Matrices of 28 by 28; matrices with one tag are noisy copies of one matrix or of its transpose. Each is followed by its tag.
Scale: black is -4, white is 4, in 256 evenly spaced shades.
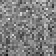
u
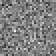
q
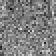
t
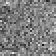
t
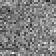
t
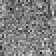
t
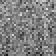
u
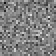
q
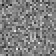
q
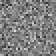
q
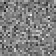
q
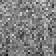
u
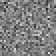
q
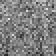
u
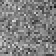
u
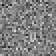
q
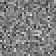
q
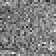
t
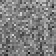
u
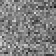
u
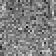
t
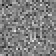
q
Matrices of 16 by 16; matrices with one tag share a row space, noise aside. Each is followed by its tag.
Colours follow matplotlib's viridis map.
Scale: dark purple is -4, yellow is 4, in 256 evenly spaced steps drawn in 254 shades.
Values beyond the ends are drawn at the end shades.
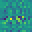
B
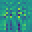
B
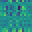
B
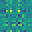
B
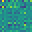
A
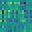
A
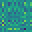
A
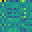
A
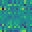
A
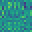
A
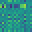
A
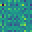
A
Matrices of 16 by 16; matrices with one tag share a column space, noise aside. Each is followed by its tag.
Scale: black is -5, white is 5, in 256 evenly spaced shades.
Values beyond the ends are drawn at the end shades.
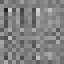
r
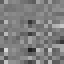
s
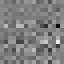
s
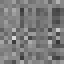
r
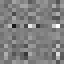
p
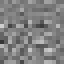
s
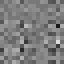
s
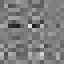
p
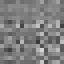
s
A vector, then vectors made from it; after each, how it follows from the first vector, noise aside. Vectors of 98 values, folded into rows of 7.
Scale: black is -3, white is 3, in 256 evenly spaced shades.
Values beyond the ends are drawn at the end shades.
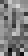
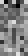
reversed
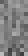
shrunk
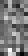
sign-scrambled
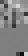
partly zeroed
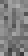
shrunk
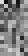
reversed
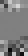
partly zeroed
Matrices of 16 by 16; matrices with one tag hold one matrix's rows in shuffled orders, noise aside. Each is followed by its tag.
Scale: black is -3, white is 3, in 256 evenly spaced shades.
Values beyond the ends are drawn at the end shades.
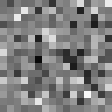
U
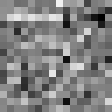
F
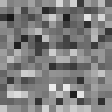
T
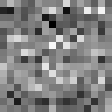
T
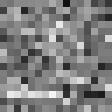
F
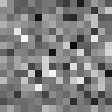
U
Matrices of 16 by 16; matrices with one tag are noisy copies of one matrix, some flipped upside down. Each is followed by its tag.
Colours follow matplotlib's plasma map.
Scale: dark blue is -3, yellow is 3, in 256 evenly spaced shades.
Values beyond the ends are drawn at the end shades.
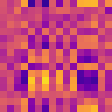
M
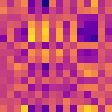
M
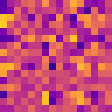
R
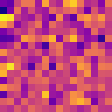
R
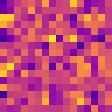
R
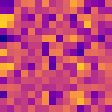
R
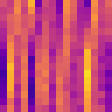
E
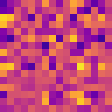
R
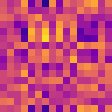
M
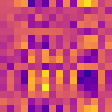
M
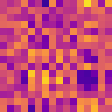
M
